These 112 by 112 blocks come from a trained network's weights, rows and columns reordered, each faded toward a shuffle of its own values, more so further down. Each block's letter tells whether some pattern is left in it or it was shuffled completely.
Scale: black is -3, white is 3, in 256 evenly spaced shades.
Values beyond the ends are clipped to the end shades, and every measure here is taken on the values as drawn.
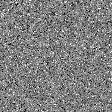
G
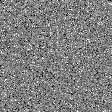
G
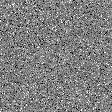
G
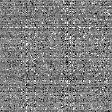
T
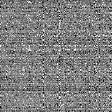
T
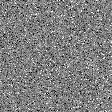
G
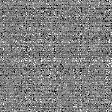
T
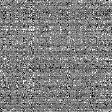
T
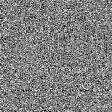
T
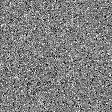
G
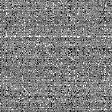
T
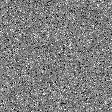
G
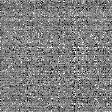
T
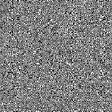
T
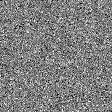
G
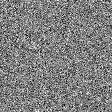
G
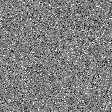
G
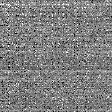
T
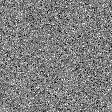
G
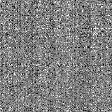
T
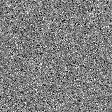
G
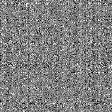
T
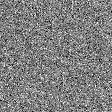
G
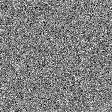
G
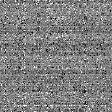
T
